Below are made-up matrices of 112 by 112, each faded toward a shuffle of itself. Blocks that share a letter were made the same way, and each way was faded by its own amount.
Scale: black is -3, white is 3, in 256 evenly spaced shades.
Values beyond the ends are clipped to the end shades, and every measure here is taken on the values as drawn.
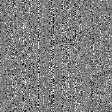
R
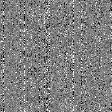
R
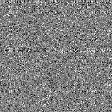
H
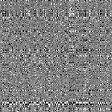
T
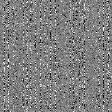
R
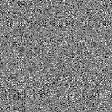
H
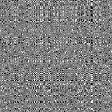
T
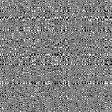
T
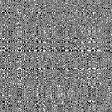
T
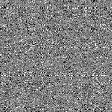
H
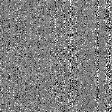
R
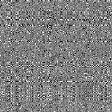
T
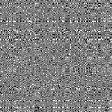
T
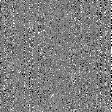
R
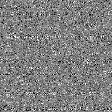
H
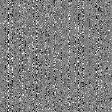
R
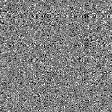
H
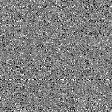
H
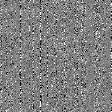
R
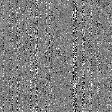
R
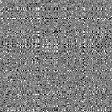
T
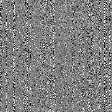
R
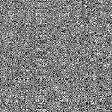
H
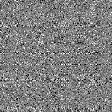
H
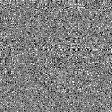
H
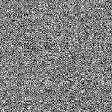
H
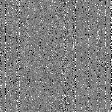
R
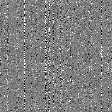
R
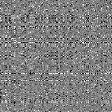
T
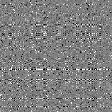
T
